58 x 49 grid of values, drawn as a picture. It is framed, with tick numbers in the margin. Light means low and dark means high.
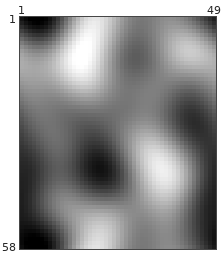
Calmest part: middle left. Stripes: none. Ninth with the highest average: bottom left. Histogram: bell-shaped. Mirror symmetry: none.
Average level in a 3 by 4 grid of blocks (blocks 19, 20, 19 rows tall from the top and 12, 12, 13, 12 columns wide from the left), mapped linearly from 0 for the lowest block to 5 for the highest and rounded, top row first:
3032 / 4424 / 5224
